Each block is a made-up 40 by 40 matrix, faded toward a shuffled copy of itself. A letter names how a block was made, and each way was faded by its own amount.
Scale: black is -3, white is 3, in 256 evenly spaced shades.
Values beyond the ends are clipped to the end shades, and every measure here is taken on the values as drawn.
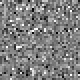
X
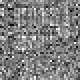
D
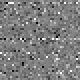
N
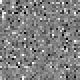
N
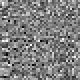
D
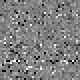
N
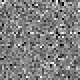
X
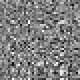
D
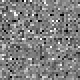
X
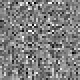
D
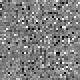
N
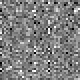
D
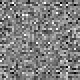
D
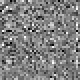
D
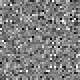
X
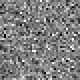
X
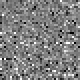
X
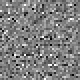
X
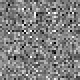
D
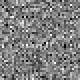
D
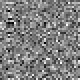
D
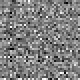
D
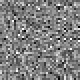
D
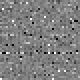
N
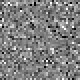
X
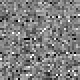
X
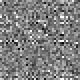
D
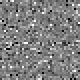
N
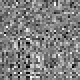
D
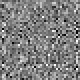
D
